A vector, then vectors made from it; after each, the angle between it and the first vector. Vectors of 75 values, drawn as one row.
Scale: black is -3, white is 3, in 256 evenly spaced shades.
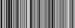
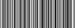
partly opposed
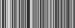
nearly opposite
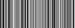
orthogonal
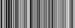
nearly parallel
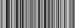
partly aligned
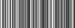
nearly opposite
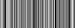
partly opposed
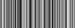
partly aligned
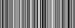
partly opposed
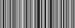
orthogonal
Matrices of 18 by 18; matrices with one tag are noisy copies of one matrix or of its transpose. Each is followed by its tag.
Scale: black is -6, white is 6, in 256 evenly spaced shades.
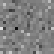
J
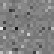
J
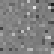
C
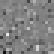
C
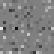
J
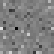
J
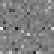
J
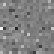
J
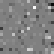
C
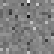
J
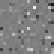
C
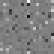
J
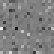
J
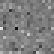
J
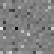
J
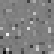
C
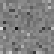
J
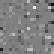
C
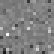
C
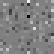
J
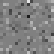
J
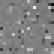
C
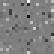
J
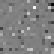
C
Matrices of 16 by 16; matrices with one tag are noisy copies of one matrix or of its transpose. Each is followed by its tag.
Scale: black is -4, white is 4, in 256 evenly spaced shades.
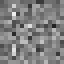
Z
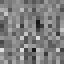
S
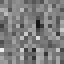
S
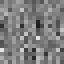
S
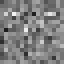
Z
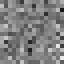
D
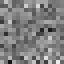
D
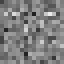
Z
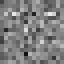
Z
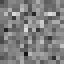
Z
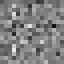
Z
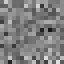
D
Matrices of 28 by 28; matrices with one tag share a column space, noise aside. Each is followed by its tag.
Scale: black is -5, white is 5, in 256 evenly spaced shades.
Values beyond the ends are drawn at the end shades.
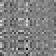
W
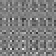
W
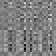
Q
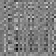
Q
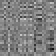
Q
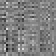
Q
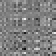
W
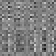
Q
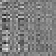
Q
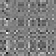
W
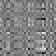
W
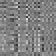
Q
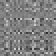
W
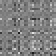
W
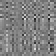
Q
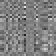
Q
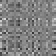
W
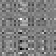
W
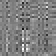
Q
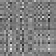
Q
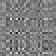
W
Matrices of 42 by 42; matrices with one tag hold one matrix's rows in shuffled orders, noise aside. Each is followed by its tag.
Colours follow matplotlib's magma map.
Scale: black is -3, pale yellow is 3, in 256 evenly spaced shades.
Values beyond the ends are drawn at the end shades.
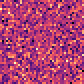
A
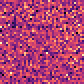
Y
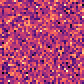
A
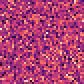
Y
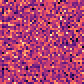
A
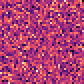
A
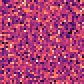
A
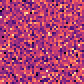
Y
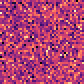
Y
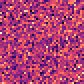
Y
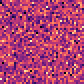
Y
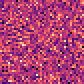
A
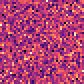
Y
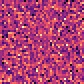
A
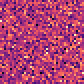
Y
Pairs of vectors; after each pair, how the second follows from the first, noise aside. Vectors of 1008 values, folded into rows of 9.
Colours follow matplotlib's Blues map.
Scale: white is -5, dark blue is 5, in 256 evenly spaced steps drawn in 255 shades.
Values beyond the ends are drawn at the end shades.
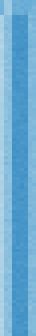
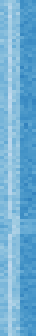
wrapped around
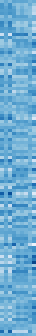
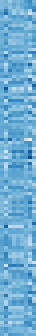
wrapped around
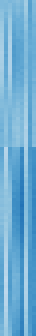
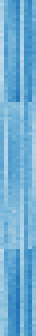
wrapped around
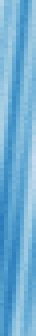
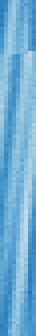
wrapped around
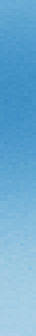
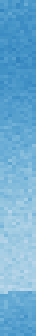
wrapped around
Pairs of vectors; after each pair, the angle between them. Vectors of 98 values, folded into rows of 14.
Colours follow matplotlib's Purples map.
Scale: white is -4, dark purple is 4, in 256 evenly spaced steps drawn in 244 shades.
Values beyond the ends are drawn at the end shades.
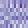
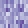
partly opposed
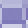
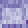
nearly opposite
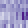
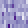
partly opposed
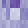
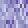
orthogonal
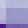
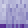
nearly parallel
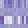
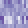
nearly parallel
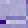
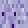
orthogonal
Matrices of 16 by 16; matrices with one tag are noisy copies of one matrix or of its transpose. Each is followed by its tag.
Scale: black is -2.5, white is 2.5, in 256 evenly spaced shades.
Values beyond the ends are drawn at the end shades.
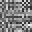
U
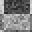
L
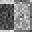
L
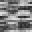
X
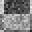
L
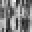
X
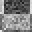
L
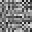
U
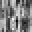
X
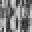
X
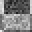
L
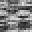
X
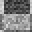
L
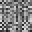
U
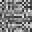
U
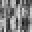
X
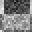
L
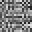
U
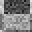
L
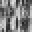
X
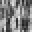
X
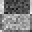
L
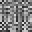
U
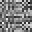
U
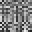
U
